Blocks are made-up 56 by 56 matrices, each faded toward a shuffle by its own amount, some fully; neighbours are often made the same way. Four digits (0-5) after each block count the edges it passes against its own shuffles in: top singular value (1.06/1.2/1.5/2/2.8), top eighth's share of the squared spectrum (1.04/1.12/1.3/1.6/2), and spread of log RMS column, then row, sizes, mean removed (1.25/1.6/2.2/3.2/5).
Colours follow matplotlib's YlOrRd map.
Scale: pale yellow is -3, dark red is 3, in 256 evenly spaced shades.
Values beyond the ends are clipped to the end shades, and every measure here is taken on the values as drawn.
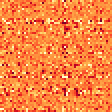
2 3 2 3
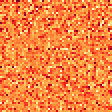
1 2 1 3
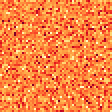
0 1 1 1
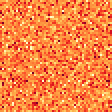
0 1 0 1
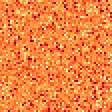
0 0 0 0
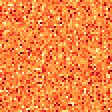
0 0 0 0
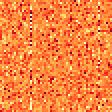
2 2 2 0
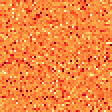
0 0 0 0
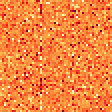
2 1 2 0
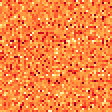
2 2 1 1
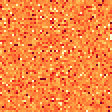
2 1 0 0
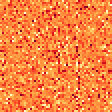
2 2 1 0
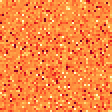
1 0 0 0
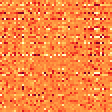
4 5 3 3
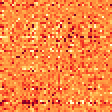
3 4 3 3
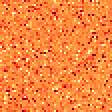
0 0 0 0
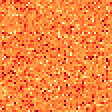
0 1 1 0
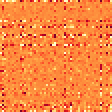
2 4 3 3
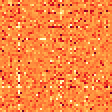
2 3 2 2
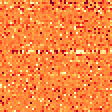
3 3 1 2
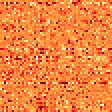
3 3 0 2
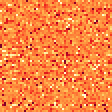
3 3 0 2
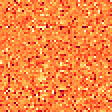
3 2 1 1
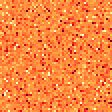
0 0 0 0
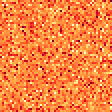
1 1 0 0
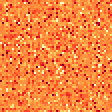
3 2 1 1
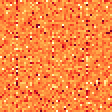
3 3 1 0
